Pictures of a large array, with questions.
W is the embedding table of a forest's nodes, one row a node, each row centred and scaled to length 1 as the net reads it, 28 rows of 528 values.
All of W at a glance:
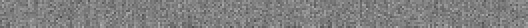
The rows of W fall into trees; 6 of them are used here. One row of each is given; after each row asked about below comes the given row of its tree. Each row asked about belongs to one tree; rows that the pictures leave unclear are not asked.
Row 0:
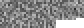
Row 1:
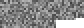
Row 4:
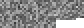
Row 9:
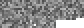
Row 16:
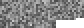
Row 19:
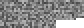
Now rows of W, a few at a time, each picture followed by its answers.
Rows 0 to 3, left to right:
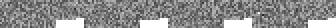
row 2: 1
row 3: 9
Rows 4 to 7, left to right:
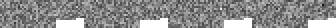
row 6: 0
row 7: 1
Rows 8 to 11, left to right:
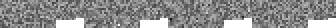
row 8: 16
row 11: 4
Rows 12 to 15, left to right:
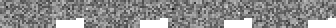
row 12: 4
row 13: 0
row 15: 9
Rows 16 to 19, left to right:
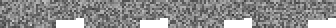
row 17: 4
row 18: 9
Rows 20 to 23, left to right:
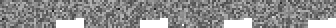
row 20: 16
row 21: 1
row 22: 0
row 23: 19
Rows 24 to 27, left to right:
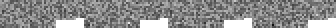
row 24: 0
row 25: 16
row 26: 19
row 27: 19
